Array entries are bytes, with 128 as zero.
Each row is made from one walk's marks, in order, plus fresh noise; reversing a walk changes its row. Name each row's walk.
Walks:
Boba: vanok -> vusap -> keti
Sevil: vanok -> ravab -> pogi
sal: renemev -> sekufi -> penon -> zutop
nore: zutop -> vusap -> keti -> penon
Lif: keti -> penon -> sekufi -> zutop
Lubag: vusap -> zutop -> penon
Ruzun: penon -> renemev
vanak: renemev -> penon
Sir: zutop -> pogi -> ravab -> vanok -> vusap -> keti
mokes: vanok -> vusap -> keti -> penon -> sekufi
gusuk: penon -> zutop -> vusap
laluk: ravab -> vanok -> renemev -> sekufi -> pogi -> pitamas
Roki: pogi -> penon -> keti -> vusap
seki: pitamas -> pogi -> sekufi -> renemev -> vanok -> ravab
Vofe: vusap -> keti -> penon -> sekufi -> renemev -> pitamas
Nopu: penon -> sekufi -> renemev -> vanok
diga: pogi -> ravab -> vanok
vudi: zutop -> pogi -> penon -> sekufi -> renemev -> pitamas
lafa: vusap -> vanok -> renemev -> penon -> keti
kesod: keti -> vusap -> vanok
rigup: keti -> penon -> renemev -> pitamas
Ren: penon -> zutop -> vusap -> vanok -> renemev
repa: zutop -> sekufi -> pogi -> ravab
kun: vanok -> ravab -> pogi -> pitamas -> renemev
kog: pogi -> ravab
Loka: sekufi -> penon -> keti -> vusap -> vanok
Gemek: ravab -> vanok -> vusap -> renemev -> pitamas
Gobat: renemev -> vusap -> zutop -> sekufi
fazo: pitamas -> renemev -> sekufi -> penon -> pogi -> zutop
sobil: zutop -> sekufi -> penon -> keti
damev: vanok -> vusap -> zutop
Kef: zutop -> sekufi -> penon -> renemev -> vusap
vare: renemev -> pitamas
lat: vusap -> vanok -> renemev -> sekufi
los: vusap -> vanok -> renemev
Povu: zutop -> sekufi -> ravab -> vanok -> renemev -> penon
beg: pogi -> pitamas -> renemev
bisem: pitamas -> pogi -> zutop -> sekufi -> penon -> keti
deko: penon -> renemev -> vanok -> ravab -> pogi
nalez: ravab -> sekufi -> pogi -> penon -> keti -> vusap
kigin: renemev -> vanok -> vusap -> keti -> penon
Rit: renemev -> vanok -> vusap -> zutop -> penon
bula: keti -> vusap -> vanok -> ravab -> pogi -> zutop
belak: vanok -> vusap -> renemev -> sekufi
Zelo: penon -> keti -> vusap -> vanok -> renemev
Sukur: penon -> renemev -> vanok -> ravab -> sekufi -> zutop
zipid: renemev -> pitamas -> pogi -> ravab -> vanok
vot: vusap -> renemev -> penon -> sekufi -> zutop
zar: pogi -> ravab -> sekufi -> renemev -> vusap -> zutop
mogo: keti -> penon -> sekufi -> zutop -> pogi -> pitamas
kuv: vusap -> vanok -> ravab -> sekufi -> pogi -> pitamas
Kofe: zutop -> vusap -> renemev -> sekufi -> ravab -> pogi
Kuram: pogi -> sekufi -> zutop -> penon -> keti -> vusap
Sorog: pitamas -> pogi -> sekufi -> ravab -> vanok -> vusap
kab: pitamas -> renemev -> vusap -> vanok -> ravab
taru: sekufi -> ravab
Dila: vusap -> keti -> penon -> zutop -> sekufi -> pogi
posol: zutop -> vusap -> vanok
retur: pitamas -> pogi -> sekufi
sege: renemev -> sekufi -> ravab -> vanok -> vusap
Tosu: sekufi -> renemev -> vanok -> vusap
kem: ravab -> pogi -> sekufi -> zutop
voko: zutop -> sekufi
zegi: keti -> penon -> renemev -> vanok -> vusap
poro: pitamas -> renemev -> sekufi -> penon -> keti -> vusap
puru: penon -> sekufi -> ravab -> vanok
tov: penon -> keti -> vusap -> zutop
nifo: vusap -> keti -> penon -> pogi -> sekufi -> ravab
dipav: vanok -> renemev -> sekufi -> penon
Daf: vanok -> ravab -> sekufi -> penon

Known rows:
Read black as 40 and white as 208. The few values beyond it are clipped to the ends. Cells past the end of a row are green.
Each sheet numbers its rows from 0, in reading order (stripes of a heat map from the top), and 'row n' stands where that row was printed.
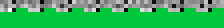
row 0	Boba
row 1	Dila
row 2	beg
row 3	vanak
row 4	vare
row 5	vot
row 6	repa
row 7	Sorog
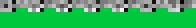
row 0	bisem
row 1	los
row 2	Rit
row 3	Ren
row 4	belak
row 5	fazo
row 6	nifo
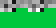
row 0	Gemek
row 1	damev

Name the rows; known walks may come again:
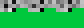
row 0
kun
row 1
fazo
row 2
rigup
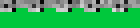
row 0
repa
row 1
Kuram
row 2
Vofe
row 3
retur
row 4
Sir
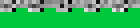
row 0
vare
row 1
Kofe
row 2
Sorog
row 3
kab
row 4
Rit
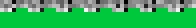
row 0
lat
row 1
nore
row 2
Roki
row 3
Lubag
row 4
nalez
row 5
kog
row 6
Zelo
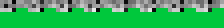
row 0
zar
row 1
sobil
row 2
mogo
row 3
deko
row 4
Dila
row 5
Ruzun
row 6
taru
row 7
nifo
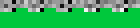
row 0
poro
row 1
vanak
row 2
seki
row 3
posol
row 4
belak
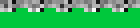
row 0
bula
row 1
los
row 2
Gemek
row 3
Boba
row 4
kigin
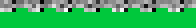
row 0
vot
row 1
Loka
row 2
dipav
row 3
voko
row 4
damev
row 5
Povu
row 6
lafa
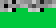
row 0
laluk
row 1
Kef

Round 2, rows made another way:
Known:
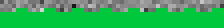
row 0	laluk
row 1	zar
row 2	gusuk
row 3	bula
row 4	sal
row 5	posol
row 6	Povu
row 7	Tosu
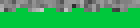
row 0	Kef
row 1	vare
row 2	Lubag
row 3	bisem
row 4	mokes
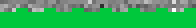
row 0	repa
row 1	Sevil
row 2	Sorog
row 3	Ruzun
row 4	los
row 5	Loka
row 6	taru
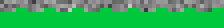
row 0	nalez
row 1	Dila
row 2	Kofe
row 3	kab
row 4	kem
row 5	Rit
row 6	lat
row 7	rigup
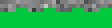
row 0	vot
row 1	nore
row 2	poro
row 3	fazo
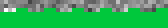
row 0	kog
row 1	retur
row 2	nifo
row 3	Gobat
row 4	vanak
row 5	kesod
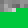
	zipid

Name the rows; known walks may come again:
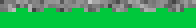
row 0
kuv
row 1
Kef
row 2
Boba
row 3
Tosu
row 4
Vofe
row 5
kun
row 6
bisem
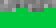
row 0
sege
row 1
sobil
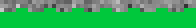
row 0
voko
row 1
kab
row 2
vudi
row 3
vot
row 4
puru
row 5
Daf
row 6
Ren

